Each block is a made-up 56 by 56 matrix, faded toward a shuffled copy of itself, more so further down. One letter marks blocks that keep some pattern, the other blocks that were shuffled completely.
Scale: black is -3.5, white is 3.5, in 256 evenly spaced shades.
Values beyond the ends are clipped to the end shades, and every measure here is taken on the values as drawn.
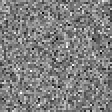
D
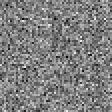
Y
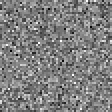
D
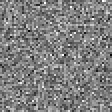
D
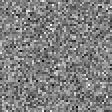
D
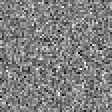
D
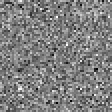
Y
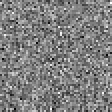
Y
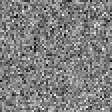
D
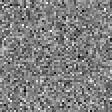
Y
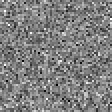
D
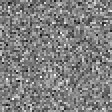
Y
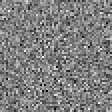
Y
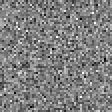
D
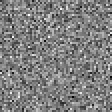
Y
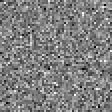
D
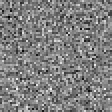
Y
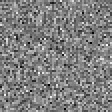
D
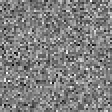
Y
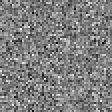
Y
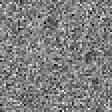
Y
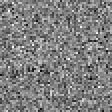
Y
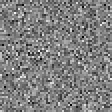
Y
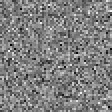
D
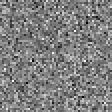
Y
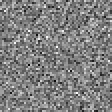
D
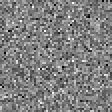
D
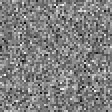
Y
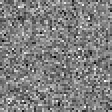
D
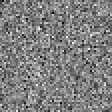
D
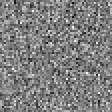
Y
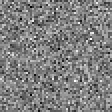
Y
